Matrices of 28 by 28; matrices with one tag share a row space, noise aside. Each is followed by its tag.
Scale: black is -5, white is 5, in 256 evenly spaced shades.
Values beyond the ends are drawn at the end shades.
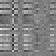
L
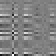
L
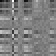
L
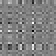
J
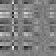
L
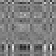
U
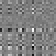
J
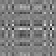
U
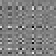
J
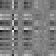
L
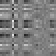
L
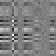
L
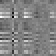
L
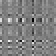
J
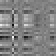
L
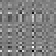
J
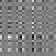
J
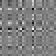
J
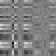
L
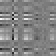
L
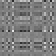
U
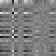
L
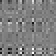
J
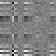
L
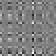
J
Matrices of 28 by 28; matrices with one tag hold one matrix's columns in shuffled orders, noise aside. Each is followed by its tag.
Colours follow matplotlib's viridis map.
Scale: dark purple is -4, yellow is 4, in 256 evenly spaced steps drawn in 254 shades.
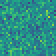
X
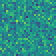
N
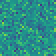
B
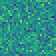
N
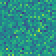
B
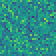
N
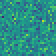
N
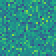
N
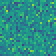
N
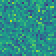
N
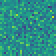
X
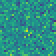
B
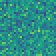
B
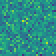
N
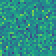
X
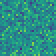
B
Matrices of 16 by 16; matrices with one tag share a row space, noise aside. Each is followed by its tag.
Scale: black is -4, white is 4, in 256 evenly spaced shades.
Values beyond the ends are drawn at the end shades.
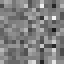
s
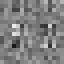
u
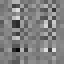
u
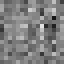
s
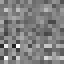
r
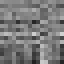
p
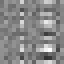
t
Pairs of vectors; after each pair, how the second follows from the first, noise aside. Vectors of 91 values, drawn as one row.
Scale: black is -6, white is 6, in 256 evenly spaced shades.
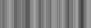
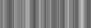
negated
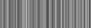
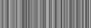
negated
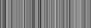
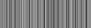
shuffled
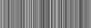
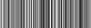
scaled up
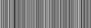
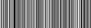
scaled up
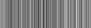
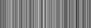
negated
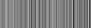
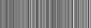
negated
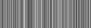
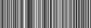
scaled up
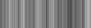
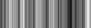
scaled up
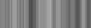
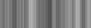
negated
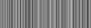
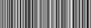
scaled up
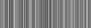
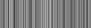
negated
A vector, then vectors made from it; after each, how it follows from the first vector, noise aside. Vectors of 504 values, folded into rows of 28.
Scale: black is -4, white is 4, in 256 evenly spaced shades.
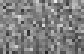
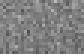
shrunk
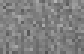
shrunk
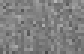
shrunk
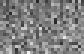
reversed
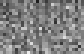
reversed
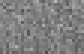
shrunk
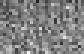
reversed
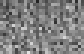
reversed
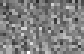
reversed
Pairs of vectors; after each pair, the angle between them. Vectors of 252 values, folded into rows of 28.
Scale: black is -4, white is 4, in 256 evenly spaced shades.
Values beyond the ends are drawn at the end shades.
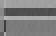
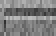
nearly parallel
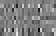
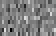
partly aligned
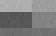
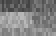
nearly opposite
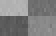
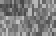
partly opposed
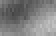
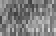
partly aligned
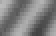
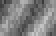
nearly opposite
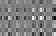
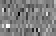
orthogonal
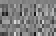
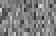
partly aligned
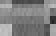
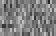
orthogonal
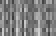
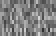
partly aligned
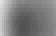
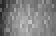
nearly opposite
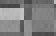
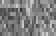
partly opposed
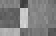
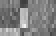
nearly parallel
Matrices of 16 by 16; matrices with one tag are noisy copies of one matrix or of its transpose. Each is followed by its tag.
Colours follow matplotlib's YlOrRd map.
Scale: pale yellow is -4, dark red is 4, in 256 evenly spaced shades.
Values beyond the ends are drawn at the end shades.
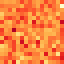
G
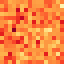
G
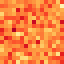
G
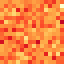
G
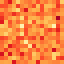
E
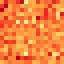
E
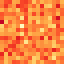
E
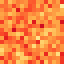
G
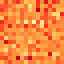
E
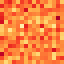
E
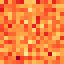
E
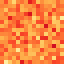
G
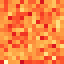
G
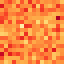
E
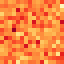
G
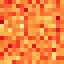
E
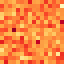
G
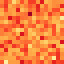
G
